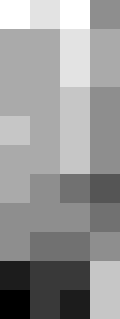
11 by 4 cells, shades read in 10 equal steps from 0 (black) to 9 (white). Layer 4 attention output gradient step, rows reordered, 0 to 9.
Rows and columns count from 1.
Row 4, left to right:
6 6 7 5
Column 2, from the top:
8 6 6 6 6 6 5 5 4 2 2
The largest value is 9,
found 2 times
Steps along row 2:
same up down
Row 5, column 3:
7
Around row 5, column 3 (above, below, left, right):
7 7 6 5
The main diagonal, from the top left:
9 6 8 5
